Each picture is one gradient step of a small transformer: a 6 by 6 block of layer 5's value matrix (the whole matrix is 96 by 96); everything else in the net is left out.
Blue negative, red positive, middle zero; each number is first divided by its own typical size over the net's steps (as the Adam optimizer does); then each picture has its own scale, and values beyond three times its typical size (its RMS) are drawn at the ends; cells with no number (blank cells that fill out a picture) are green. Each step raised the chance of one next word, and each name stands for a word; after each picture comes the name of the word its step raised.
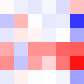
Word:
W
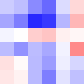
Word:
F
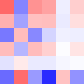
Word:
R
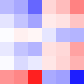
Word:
R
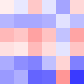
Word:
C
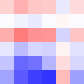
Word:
C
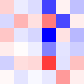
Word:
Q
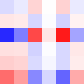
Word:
C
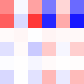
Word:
W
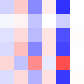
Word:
Q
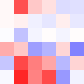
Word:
F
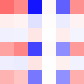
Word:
F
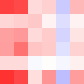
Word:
F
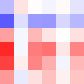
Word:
W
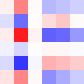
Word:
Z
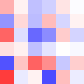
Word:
Q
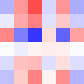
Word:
C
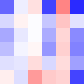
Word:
Q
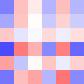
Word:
Q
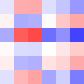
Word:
Z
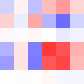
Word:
W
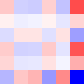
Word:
R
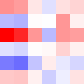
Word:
Z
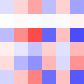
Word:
Z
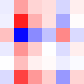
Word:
C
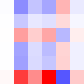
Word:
R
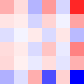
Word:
R
